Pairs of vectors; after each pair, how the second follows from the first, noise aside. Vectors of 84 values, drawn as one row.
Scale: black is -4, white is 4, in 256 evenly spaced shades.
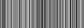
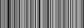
shuffled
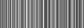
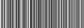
shuffled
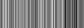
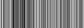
wrapped around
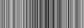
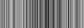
copied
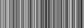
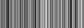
negated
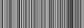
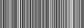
negated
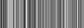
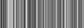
copied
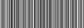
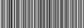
copied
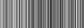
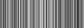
wrapped around
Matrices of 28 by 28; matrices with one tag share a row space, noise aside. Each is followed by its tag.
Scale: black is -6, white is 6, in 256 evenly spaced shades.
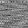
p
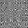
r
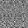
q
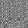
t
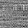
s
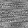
p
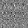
q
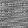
p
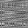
p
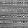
s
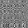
q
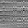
s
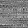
s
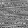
p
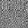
t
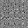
q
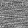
p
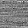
s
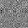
r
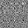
q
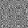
t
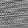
p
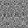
q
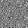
t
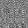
q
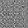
q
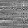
s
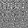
q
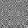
t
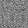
q
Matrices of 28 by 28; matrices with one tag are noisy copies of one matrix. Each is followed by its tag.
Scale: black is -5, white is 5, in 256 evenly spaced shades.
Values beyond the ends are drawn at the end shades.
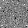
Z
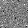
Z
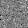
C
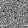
Z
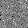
C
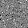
C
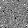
Z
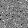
C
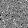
C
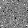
Z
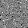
C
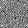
Z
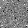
Z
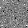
Z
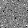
Z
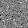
C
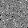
C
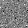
Z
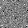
Z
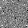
Z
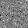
C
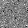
Z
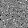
C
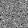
C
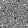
Z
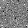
Z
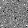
Z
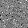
C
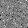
C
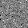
C
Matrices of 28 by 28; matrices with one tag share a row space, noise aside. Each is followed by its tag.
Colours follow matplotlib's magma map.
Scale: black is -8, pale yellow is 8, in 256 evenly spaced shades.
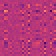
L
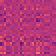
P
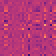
L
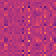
L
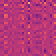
L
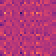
P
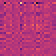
P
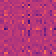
L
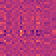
P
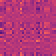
P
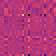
L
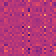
L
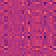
L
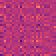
P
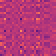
P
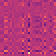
L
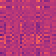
P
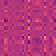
L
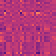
P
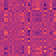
L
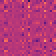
L
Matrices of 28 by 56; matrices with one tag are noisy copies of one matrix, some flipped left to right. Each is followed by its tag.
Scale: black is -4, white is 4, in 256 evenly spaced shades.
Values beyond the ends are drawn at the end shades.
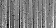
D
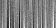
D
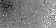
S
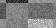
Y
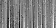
D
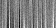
D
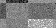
Y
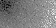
S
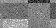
Y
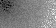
S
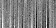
D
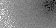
S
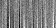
D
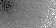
S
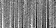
D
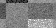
Y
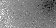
S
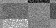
Y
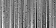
D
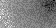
S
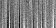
D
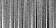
D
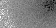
S
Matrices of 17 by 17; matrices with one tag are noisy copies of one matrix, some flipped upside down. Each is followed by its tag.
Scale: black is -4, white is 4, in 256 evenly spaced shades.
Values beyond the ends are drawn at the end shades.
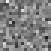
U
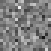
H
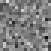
U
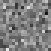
U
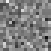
U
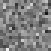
U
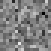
H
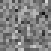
H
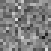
H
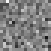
U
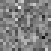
H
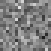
H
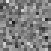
U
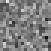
U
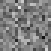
H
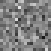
H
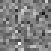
H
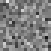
U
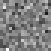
U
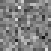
H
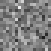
H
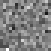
U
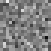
U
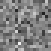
H
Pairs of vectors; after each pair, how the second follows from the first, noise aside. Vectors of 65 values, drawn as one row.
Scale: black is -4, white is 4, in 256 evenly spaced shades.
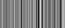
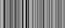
reversed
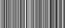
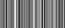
shuffled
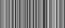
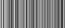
shuffled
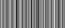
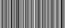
wrapped around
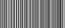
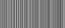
shrunk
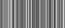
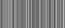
shrunk
